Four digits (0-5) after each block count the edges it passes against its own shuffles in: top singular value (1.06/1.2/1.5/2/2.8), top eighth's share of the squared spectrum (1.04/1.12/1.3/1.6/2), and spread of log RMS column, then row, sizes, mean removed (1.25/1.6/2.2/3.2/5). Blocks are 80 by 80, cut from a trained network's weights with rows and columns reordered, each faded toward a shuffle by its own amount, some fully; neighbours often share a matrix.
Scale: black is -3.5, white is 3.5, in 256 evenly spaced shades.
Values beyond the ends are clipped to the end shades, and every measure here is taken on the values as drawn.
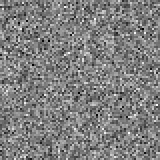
0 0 0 0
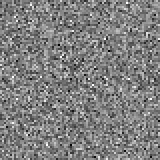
0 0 0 0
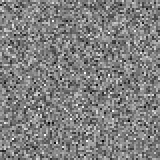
0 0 0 0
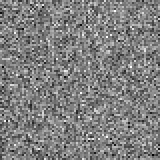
2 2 0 0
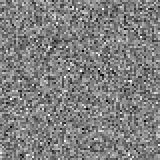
1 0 0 0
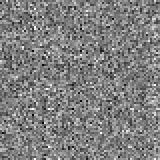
2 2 1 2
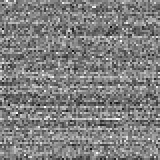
4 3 0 2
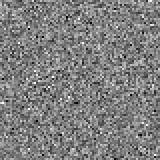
1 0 0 0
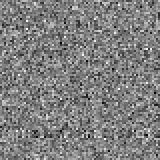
3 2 0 1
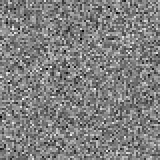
1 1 0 0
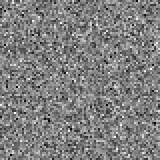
0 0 0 0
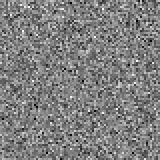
0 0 0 0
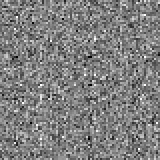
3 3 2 1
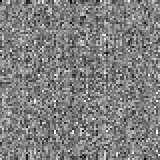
3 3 2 2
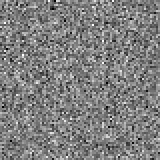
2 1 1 0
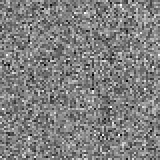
2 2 1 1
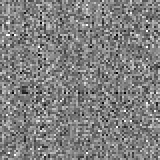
3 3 2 2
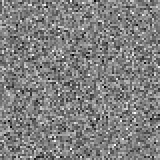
2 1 0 0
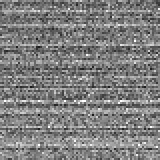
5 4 1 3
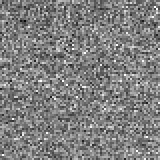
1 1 0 0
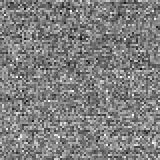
2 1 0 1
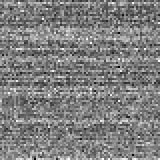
4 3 1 2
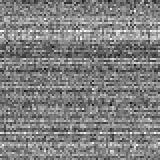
5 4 1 3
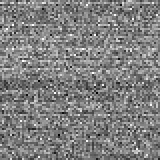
3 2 0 1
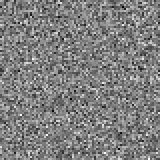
3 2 0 1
